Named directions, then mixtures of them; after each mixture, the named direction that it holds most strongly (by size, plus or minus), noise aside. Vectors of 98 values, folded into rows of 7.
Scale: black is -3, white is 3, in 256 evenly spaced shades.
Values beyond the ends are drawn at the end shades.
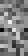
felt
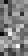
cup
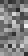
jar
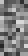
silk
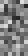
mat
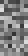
jar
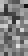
mat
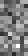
cup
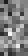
cup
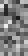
mat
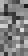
mat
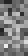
cup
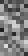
jar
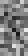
felt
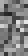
mat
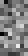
cup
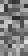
mat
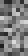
silk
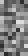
silk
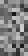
jar
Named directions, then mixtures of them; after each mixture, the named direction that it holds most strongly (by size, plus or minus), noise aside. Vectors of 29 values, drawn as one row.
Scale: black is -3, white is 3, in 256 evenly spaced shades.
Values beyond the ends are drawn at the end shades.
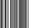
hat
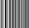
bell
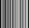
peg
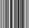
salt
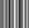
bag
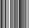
hat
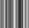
bag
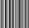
bell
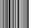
hat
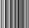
salt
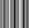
bag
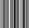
bag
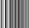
bell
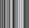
salt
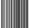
peg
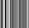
hat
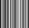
peg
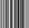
salt
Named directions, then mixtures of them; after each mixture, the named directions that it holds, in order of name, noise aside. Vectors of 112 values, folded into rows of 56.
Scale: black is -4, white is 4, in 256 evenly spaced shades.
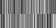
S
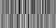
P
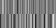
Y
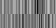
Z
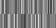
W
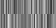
S, W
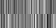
S, W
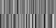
Y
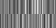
P, Z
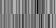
Z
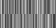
S, Z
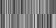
S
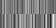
S, Y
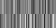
P, Y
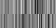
W, Z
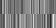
S, Y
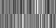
Z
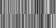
S, Z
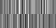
P
